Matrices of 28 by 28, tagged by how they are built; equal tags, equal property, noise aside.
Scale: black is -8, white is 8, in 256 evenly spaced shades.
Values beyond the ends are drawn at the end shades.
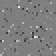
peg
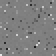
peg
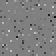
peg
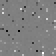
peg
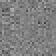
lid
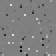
peg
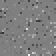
peg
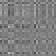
lid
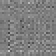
lid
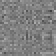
lid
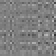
lid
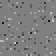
peg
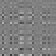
lid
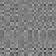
lid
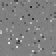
peg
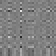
lid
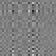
lid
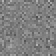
lid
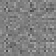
lid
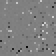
peg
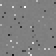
peg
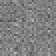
lid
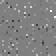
peg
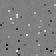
peg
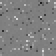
peg
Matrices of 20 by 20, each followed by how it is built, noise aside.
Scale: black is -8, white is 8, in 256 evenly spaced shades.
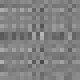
low rank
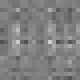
low rank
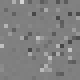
sparse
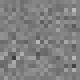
low rank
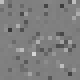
sparse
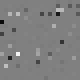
sparse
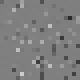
sparse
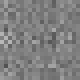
low rank
